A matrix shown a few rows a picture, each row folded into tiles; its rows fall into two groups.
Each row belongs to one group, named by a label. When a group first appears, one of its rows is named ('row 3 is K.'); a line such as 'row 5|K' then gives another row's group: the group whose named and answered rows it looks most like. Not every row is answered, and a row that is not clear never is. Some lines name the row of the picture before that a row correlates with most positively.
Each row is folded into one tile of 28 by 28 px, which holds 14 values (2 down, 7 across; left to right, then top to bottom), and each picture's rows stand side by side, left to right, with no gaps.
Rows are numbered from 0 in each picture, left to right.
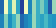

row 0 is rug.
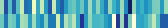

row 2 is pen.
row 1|rug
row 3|rug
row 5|pen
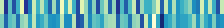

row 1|rug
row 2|rug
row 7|rug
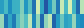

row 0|pen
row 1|pen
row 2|rug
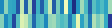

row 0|pen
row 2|pen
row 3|pen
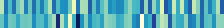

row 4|pen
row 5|pen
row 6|rug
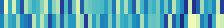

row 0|rug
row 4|rug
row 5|pen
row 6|pen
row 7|pen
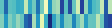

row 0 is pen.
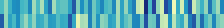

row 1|rug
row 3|pen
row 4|rug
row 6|rug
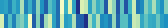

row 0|pen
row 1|pen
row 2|rug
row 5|rug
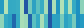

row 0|pen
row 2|rug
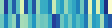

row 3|rug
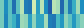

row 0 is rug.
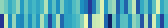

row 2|pen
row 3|pen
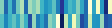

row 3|rug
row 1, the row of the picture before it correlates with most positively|0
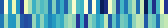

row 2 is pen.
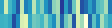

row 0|pen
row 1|rug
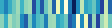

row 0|pen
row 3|pen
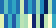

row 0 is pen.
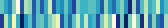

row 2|pen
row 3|pen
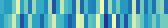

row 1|pen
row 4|pen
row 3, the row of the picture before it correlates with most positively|0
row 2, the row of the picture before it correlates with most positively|3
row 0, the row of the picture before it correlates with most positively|0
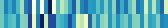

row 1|rug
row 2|pen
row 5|rug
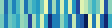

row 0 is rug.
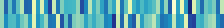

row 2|pen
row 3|rug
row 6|rug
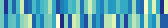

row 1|pen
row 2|pen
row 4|pen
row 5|rug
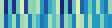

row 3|rug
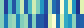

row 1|pen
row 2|rug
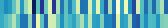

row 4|rug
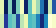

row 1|pen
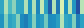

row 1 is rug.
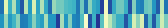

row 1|rug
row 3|pen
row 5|pen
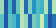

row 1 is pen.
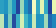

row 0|pen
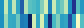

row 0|rug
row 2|pen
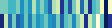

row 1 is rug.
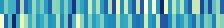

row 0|pen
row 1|rug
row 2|pen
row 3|rug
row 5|rug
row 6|rug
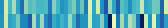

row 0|rug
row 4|pen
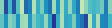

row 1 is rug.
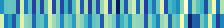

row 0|pen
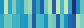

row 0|rug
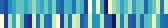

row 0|pen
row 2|pen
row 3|rug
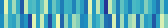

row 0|rug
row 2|pen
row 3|rug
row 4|pen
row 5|pen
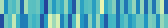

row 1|pen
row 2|pen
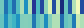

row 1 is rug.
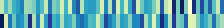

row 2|rug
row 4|rug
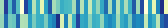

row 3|rug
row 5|rug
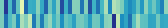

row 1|pen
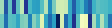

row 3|pen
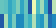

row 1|rug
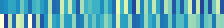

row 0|pen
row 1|pen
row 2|rug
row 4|rug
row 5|rug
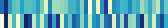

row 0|pen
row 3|rug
